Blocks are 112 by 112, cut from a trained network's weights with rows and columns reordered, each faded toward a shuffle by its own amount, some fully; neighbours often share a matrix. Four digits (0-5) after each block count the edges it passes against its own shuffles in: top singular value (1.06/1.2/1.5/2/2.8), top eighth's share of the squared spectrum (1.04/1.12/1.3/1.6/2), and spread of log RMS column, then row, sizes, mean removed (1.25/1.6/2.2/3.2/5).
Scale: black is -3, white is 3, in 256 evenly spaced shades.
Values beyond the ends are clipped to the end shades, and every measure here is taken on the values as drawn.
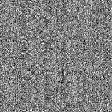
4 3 1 2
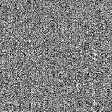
3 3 1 2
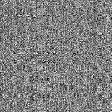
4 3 1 2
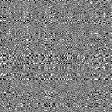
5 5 3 4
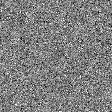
2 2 0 1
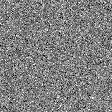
2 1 0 0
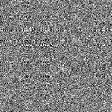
4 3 2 2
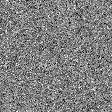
0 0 0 0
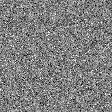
2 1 0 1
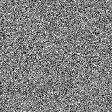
3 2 0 1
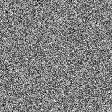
3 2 0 0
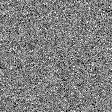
0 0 0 0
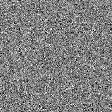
3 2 0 1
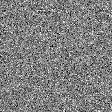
2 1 0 0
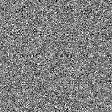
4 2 2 1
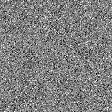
3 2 1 1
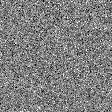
1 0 0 0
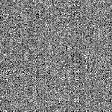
3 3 1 2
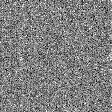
2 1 0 0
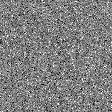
2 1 0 0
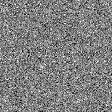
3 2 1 1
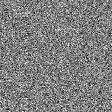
3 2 0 1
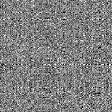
4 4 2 3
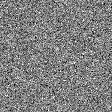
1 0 0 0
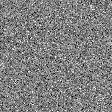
2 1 0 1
